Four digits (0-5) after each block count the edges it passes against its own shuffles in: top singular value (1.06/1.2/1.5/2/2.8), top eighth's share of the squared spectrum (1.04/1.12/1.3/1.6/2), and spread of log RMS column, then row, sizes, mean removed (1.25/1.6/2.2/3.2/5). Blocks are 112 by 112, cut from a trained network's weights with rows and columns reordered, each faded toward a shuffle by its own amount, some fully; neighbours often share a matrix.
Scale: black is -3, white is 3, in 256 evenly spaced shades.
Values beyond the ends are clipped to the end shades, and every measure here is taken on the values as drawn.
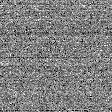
3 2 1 1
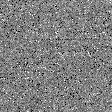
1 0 0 0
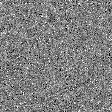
2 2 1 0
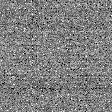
2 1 1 0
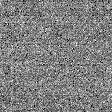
2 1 0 0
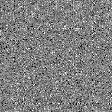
3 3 2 1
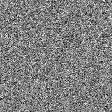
3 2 0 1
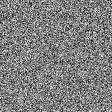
1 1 0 0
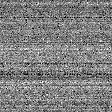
4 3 1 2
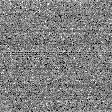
3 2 0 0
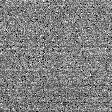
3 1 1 0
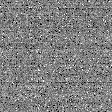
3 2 1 0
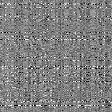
4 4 1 4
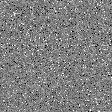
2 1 0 1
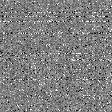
3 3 0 3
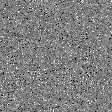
0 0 0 0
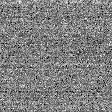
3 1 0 0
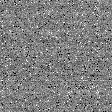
2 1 1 0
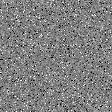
1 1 0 1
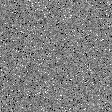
0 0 0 0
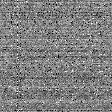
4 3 2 1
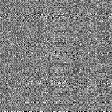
4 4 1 3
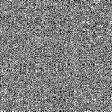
4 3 0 2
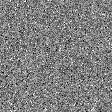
2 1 0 0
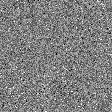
1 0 0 0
